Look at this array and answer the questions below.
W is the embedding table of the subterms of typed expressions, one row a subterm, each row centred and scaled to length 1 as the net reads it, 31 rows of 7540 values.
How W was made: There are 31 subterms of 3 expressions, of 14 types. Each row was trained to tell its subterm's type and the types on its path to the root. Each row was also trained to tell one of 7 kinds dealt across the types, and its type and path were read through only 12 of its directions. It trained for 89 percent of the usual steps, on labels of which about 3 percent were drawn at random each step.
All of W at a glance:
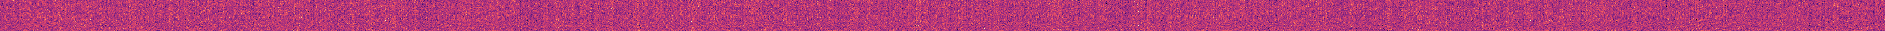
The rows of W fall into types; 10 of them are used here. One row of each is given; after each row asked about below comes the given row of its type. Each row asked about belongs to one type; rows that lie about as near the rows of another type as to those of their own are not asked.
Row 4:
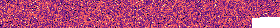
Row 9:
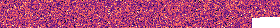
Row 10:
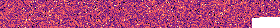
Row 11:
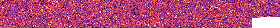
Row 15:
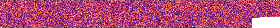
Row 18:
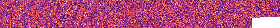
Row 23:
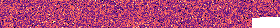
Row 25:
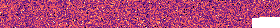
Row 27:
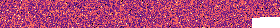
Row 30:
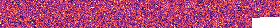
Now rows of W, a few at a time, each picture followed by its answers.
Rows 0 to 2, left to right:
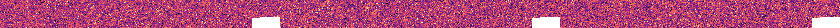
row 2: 11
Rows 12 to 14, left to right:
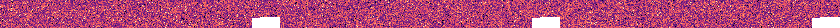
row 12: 9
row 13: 9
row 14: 10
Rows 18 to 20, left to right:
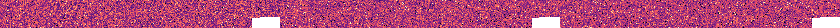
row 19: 30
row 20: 27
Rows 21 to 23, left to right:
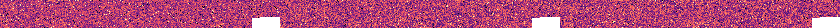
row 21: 25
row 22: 15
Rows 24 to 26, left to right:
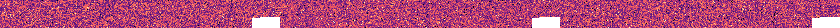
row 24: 27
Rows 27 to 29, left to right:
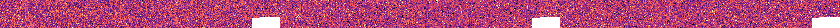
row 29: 10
